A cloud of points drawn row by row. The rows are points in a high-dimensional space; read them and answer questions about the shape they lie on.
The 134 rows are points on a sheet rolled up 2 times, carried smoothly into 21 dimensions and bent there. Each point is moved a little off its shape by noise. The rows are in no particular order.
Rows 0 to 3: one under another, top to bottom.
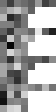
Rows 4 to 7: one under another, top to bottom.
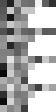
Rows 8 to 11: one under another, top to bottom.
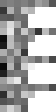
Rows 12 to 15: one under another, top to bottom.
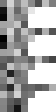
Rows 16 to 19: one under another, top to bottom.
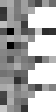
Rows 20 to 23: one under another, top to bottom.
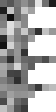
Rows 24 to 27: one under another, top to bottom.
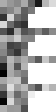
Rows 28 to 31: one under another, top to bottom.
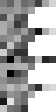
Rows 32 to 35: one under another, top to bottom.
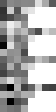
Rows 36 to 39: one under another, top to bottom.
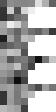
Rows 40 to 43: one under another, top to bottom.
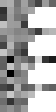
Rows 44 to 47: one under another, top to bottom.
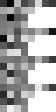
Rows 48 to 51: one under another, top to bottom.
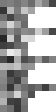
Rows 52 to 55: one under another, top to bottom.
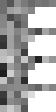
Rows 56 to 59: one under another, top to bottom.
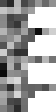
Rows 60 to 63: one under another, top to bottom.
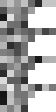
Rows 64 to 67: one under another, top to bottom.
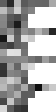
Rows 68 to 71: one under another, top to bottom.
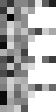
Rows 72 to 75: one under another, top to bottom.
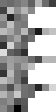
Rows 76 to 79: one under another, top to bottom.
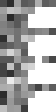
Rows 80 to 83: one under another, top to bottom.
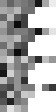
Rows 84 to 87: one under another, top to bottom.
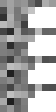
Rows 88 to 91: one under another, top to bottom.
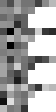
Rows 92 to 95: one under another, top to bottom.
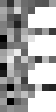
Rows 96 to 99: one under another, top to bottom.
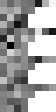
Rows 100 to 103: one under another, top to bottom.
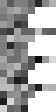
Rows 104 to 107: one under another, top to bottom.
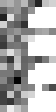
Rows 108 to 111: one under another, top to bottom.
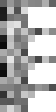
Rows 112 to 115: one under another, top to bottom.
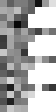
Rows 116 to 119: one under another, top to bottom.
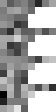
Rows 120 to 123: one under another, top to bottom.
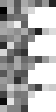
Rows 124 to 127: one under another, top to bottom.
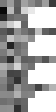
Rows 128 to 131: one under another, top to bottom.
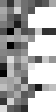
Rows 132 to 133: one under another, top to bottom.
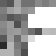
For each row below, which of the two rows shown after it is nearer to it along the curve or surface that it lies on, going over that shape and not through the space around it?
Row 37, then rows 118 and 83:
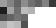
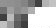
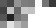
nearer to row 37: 118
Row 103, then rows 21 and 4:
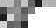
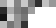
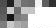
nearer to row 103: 21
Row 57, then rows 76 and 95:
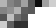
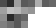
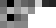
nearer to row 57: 76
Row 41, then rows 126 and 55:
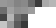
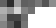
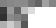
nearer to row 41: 55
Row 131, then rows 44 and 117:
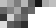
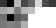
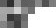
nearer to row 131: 117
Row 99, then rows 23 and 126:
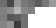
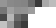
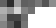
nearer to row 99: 23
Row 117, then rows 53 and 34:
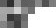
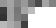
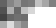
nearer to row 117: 34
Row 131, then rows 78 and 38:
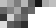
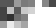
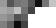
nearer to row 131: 38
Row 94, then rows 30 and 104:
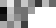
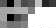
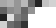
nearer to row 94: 104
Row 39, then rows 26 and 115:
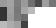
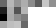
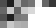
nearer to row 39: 26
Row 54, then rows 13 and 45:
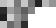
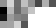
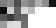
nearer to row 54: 13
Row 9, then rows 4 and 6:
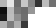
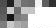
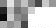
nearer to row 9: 6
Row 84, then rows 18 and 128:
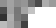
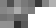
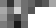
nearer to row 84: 18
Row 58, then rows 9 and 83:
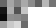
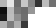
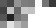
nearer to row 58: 9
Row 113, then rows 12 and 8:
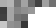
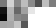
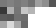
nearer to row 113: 8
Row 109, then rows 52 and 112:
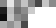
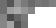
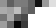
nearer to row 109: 112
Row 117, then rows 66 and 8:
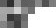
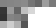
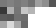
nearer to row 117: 8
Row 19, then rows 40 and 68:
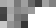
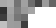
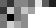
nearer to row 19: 40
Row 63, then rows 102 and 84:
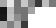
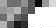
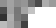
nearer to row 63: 102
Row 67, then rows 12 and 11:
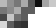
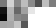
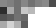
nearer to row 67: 12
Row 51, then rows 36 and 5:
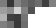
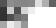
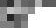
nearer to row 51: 5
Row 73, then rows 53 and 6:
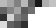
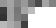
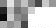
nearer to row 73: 6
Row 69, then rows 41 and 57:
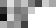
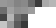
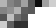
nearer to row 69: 57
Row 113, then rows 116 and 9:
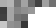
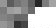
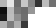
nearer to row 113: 116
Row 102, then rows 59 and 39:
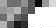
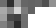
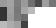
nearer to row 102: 59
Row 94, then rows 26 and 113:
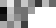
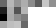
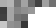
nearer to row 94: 26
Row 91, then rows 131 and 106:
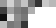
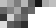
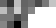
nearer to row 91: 131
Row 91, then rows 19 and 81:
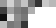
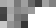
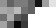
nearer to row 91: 81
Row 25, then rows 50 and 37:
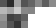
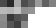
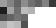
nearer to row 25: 50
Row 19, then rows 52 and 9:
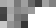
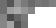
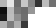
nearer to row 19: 52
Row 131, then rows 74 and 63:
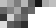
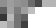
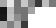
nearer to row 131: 63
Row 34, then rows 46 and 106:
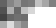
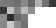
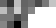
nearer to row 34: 46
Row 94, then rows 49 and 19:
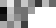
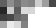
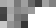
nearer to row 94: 49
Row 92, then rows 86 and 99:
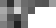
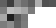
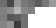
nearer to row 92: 86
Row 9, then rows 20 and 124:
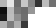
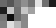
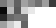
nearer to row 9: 124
